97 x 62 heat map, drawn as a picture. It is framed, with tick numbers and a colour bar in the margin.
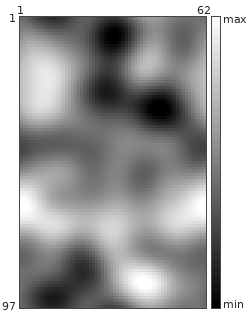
Calmest part: centre. Mirror symmetry: none. Grain: smooth.
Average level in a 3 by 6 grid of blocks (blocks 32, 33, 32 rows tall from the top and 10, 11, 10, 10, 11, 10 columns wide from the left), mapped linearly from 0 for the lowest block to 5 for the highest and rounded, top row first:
540123
432323
323554
